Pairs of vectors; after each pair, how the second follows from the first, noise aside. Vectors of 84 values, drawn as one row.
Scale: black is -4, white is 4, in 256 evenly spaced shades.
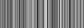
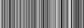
wrapped around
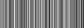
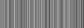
shrunk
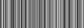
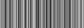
wrapped around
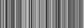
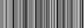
wrapped around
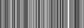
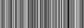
negated
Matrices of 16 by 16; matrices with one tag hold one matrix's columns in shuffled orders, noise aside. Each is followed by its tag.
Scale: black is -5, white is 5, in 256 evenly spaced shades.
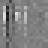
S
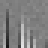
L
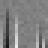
L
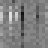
S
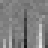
L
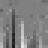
L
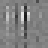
S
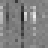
S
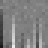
L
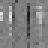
S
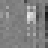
S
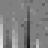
L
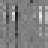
S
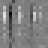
S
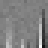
L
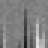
L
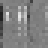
S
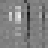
S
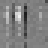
S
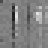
S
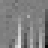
L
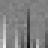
L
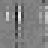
S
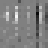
S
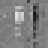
S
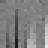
L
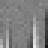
L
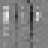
S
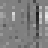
S
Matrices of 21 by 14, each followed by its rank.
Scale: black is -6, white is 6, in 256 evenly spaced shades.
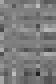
two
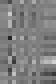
two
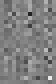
three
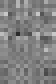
three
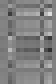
one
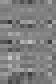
two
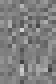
three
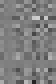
two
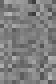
three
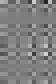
one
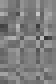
two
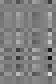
one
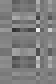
one
